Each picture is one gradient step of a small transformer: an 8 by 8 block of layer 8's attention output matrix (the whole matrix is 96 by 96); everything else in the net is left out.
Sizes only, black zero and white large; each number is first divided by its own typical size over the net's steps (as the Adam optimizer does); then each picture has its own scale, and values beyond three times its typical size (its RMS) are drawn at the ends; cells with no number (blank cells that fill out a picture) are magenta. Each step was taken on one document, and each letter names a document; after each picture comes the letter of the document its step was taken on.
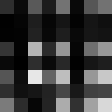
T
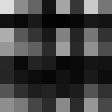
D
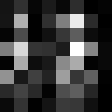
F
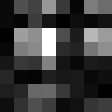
D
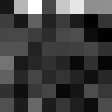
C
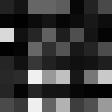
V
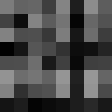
D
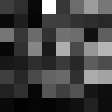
V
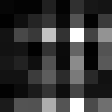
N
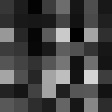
D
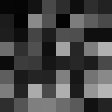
C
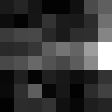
T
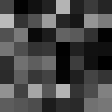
V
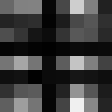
C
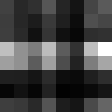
T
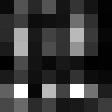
F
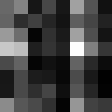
F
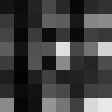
T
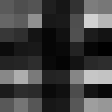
T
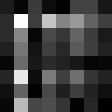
F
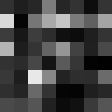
D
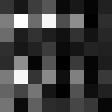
F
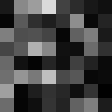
F
